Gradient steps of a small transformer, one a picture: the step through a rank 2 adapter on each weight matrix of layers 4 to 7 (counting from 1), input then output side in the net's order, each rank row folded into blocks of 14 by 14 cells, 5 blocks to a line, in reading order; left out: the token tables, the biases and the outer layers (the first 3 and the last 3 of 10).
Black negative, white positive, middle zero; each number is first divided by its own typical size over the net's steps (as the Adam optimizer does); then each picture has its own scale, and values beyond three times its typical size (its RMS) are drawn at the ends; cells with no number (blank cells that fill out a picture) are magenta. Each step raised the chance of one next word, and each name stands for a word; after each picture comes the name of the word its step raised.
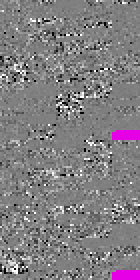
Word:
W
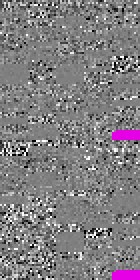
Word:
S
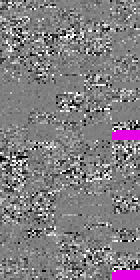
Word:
W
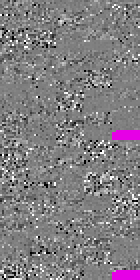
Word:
W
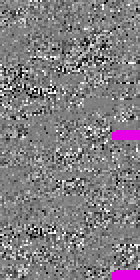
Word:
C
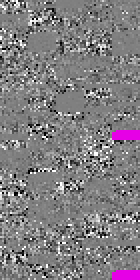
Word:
C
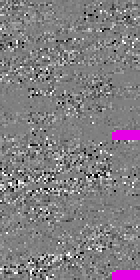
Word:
W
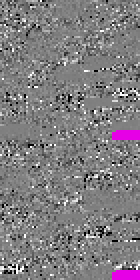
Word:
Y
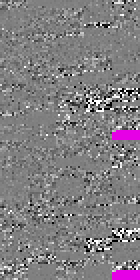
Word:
Y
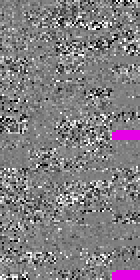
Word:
S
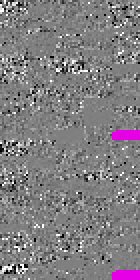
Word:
Y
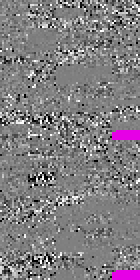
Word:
S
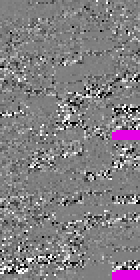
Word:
Y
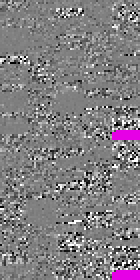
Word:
C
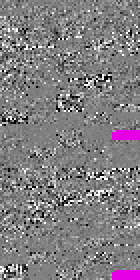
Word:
W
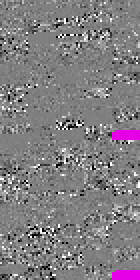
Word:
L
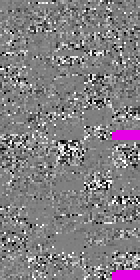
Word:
S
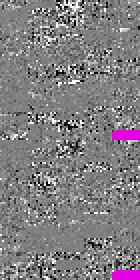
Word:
S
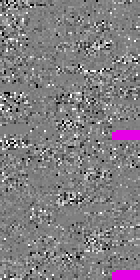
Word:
W
